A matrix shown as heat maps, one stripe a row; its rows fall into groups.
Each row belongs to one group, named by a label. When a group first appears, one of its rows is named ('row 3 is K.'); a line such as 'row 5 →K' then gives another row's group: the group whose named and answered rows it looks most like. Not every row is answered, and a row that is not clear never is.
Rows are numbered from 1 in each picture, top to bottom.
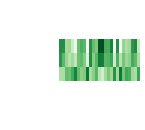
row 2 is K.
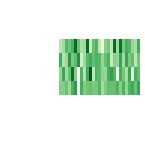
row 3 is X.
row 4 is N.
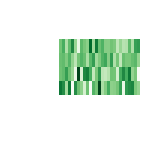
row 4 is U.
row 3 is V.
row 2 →K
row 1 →X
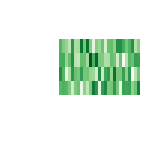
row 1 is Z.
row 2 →X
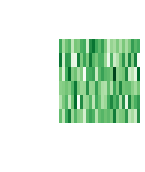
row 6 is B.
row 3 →B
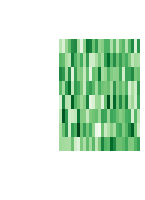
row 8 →B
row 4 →B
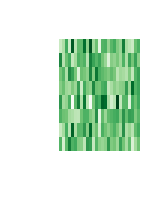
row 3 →X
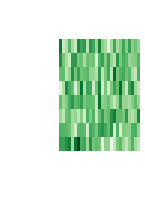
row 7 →K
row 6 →B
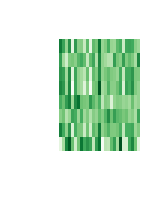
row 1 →U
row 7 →U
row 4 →U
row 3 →U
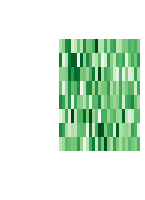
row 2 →N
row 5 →U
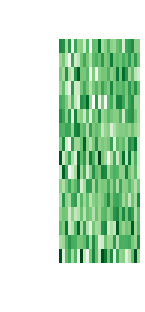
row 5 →Z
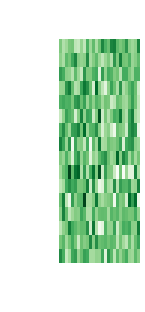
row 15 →X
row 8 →U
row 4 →Z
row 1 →B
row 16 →Z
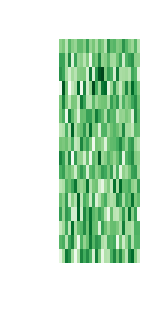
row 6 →X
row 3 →K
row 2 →U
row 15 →X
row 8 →Z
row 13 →V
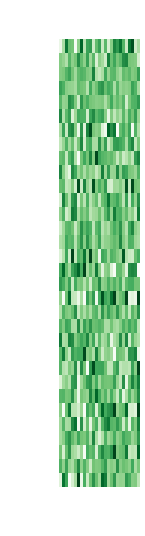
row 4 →K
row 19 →B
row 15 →Z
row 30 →B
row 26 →X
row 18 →U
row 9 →X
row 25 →N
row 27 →B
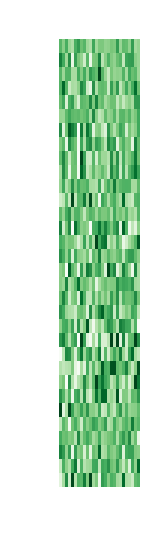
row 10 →N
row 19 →N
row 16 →U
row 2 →U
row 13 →B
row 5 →X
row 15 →X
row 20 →K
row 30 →U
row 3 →V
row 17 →X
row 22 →N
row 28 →N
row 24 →B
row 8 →X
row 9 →N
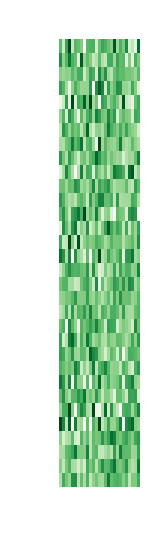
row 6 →X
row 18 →Z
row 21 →X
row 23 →X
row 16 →U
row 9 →X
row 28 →U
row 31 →B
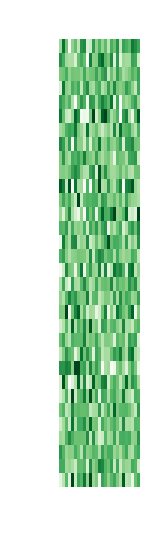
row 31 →K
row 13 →B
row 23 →Z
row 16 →K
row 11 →U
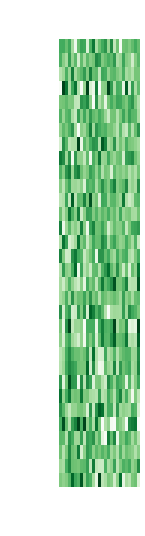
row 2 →X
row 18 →B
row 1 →K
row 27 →K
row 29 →X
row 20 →V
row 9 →U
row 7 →X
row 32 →Z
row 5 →Z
